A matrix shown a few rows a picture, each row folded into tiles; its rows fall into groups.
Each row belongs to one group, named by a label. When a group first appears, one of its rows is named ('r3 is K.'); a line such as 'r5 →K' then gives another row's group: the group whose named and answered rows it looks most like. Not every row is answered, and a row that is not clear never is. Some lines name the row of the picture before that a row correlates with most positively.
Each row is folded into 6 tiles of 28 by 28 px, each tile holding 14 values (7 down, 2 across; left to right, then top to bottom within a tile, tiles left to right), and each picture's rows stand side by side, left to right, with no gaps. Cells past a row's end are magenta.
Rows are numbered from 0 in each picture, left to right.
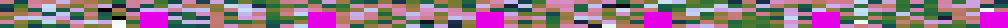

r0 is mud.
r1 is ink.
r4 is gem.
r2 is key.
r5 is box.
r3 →key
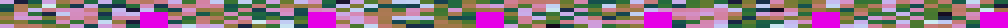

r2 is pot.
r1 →box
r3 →box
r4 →gem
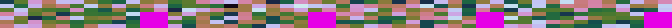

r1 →pot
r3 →pot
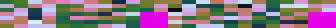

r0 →pot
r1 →pot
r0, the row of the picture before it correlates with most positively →0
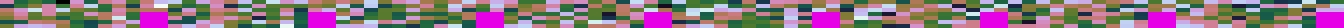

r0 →gem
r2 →pot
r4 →gem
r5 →mud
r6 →gem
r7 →pot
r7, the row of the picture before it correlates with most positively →0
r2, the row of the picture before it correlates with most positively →0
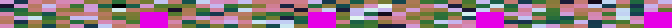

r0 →key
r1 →mud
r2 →mud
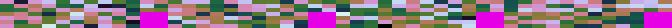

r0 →key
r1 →pot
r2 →mud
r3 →pot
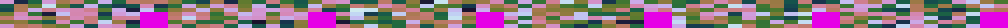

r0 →key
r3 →pot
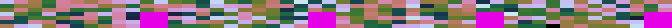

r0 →gem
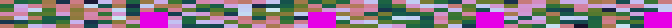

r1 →ink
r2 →pot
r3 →pot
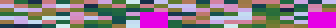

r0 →ink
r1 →ink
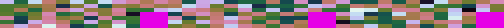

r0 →gem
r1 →ink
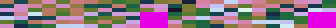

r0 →ink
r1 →mud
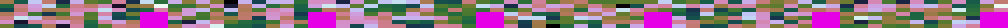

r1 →gem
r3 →key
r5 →mud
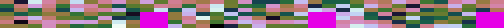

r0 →mud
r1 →box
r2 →pot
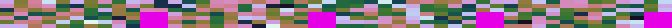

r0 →box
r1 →key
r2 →ink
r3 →gem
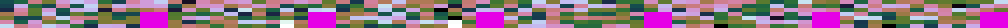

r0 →pot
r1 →mud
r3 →pot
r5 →key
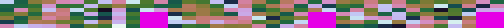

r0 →gem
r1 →ink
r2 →mud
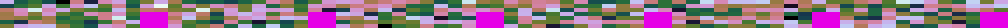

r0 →gem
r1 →key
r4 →mud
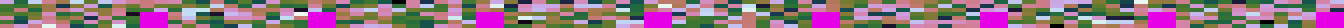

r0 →gem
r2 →gem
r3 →mud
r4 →ink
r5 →mud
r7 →key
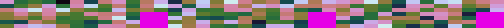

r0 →gem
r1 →pot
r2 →gem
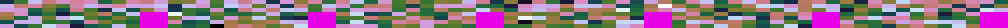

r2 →box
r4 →pot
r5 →mud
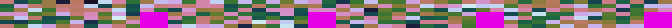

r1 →box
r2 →pot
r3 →ink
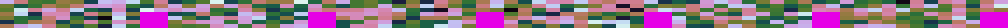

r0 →gem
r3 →mud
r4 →ink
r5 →gem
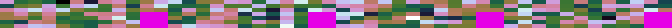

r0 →gem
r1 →gem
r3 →box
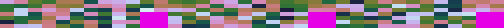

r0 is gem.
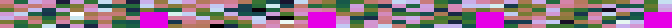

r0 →key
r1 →box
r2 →pot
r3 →gem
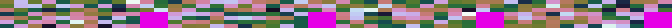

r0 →ink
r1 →pot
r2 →key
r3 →key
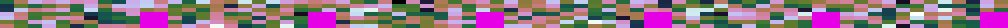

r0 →pot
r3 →box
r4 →key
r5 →key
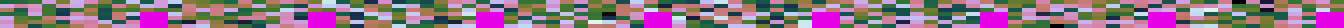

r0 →ink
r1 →gem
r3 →box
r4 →ink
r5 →ink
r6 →mud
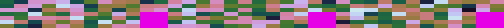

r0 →ink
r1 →box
